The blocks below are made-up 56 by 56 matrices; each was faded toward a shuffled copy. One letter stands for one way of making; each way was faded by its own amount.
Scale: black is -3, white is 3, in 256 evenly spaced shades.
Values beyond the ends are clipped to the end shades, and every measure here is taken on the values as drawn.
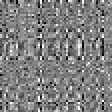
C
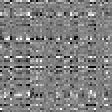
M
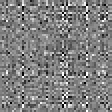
C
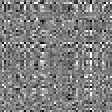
C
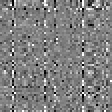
C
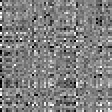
C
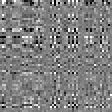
M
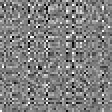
C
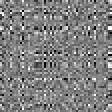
C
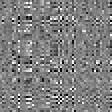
M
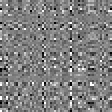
M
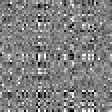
C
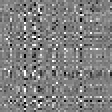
M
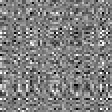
C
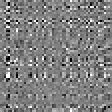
M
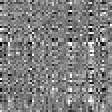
C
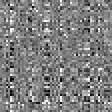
C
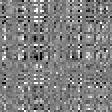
M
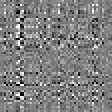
M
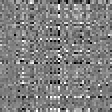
C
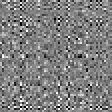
C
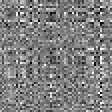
C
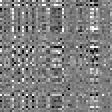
M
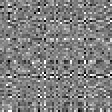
C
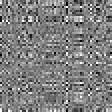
C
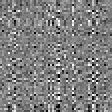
C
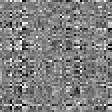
C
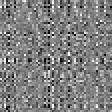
C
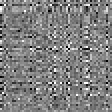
C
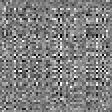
C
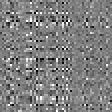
M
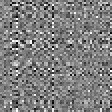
C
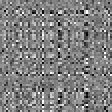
C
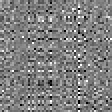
C
